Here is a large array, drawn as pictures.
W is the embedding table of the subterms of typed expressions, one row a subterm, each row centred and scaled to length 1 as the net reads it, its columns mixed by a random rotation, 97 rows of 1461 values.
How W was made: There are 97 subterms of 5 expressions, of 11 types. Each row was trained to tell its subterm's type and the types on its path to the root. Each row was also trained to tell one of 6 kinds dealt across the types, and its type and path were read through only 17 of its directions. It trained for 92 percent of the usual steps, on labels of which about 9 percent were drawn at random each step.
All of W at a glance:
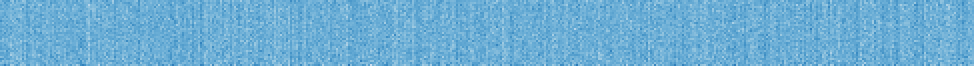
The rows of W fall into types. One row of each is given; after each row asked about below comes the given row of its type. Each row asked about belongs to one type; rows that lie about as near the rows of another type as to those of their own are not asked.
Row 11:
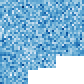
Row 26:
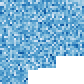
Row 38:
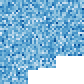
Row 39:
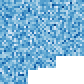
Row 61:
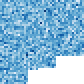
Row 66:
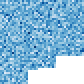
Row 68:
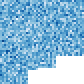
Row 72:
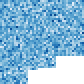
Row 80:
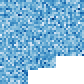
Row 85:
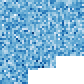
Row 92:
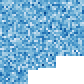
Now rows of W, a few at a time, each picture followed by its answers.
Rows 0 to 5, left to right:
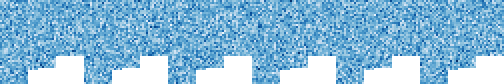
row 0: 11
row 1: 39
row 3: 85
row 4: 85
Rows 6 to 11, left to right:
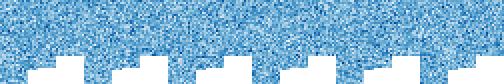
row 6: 66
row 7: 38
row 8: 66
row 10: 80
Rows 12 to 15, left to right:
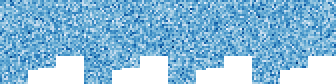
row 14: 26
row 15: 39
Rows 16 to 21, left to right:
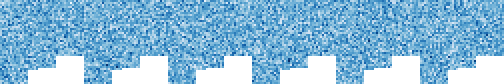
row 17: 85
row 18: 26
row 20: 80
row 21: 68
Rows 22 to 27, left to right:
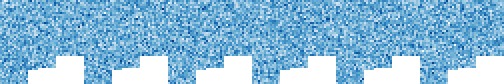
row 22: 85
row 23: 80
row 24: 26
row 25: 80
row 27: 11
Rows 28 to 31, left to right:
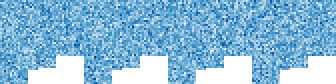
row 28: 11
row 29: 66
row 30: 39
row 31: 39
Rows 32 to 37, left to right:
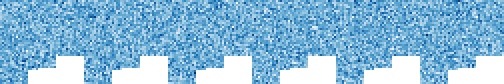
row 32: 85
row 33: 39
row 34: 39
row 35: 38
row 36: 80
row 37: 66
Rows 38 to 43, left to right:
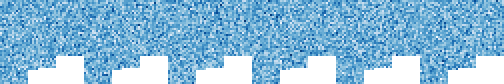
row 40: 80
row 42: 72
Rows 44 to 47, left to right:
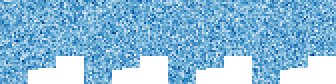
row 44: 85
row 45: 80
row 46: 92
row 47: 80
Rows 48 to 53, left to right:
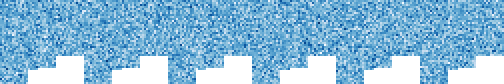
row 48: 39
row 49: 85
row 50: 11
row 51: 38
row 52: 38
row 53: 11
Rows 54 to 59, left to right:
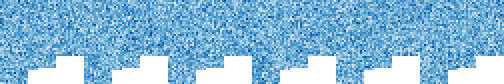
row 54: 39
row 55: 11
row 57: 61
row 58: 66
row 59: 38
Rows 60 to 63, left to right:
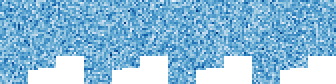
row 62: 85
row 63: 80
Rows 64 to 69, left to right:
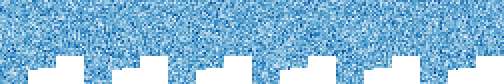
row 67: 61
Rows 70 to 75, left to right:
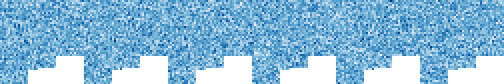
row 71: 61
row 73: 26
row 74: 11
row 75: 26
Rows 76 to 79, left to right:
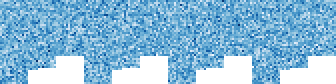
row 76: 85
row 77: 68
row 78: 11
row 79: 26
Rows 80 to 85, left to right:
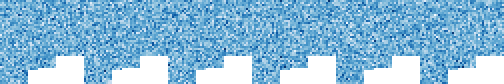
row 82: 66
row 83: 66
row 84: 26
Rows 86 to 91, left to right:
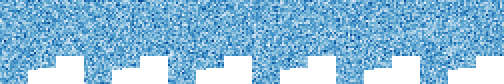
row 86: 26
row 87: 72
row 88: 26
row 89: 72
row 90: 38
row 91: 68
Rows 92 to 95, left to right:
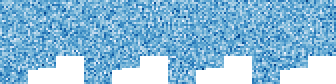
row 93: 39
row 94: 38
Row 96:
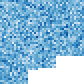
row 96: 11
